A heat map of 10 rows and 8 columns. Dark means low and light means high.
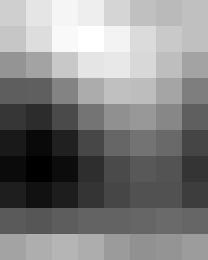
The top middle is the ninth with the highest average. The middle left is the ninth with the lowest average. There are no lone odd cells. On average the colour sits 50% of the way up the scale.
